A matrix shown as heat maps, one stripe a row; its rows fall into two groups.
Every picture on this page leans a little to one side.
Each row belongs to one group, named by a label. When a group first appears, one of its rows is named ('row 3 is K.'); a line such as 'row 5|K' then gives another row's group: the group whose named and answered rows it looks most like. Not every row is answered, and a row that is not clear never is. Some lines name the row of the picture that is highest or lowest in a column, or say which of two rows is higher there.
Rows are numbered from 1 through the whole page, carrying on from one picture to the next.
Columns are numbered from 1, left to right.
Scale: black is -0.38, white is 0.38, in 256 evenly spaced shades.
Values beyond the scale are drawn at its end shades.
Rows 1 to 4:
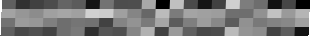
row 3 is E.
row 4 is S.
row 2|E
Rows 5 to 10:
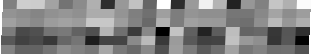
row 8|S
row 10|S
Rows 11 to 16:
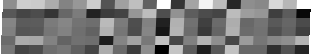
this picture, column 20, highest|11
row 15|E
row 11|E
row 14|S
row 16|S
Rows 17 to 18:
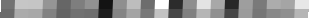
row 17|E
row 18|E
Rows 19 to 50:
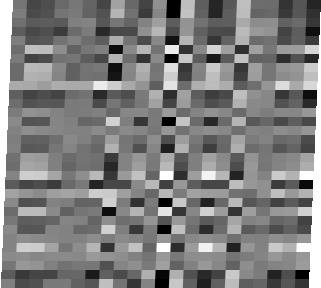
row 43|S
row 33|E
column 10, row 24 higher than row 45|Yes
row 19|S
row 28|E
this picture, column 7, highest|28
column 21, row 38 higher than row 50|Yes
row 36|E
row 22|S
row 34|S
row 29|S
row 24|E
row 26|E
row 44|S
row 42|E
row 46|E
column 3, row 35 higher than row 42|No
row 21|S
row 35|S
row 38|E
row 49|S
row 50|S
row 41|S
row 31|E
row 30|S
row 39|S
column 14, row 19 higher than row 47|No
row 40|E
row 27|E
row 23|S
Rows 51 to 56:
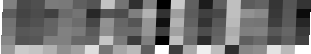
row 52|S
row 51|S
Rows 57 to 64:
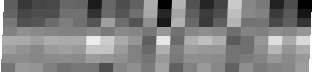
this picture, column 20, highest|61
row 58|S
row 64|E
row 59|S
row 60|E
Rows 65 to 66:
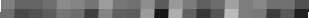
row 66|S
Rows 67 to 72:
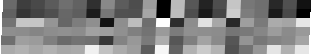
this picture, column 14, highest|72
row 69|E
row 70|E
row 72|E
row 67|S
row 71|E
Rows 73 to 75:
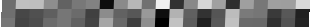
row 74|S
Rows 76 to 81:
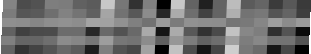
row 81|S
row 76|S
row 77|S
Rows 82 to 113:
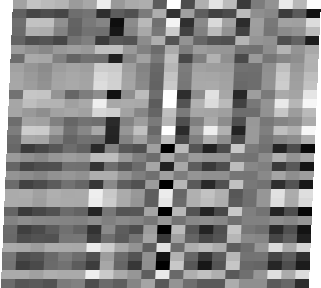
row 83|S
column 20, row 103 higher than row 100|Yes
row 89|E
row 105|S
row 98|S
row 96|E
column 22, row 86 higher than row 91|No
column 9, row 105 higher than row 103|No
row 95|E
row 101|E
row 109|E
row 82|E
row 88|E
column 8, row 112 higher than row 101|Yes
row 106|E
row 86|S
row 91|E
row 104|E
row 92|E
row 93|E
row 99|E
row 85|E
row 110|S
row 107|S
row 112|E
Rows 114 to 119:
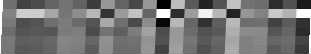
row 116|S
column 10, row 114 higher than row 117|No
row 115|E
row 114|S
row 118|S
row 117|S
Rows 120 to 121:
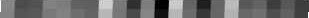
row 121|S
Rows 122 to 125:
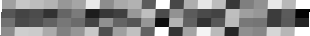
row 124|S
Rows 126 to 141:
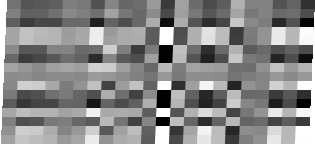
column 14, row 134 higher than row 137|Yes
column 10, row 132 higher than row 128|No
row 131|S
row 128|S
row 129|E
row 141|E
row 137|S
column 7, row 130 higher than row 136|Yes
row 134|E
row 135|E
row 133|E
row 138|E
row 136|S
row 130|E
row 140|E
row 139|S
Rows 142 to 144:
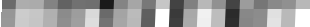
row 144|E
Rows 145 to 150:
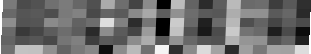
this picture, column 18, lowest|147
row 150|E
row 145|S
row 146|S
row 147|S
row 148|S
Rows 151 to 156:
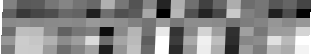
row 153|E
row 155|E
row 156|E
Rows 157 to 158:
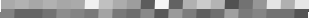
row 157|E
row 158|S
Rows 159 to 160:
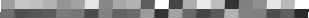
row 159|E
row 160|S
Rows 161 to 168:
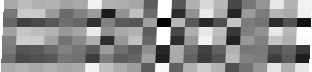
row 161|E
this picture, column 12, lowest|163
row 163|S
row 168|E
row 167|S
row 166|S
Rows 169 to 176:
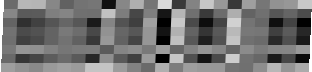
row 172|S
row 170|S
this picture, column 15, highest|169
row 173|S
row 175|S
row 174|E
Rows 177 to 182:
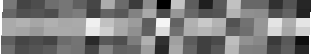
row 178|S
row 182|S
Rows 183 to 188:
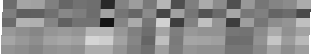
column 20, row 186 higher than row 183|Yes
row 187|E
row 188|E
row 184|S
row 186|E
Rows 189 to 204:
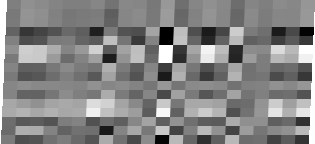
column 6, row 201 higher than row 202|Yes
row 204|S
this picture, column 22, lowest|192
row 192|S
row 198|E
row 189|E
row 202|S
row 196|S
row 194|E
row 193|S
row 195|E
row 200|E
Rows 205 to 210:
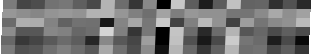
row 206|E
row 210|S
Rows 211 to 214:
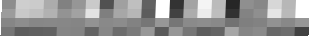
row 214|S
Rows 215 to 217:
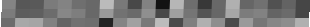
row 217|E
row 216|S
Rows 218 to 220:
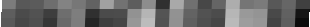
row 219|S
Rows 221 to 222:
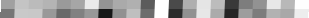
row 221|E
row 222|E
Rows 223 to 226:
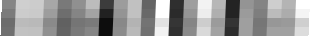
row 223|E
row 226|E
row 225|E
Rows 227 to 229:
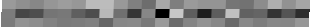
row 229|E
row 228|S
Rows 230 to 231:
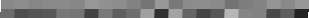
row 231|S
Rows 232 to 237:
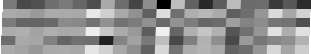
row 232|S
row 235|E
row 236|E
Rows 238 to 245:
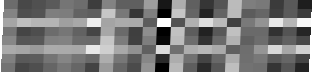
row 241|S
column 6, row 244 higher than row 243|No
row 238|S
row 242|S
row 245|S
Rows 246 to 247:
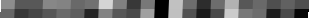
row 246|S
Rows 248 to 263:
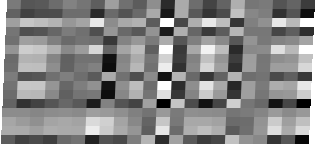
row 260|E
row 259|S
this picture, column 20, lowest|259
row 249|S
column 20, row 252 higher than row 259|Yes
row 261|E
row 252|E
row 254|E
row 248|S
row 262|E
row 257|E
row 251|S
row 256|S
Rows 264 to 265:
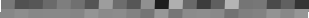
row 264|S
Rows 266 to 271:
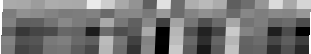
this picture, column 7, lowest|269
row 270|S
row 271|S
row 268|S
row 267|E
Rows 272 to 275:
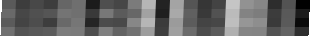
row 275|S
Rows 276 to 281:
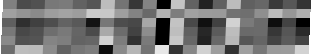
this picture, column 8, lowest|281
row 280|S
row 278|S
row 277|E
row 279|S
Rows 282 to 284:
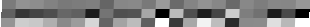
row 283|S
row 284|E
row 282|E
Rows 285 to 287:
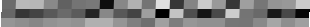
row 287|E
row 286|S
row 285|E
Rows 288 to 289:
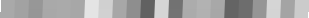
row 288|E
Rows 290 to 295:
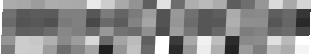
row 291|S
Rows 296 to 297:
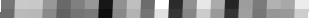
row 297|E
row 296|E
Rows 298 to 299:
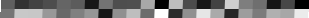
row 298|S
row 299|E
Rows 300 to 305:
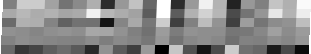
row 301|E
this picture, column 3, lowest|305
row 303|E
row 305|S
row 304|E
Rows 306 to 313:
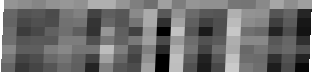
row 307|S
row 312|S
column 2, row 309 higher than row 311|No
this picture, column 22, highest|306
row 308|S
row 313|S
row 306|E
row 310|S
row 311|S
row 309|S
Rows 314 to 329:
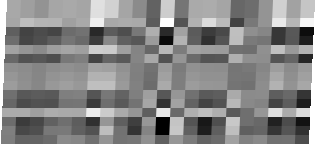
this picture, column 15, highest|316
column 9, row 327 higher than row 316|No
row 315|E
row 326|E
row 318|S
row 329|S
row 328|S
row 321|E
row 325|S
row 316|E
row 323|E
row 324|S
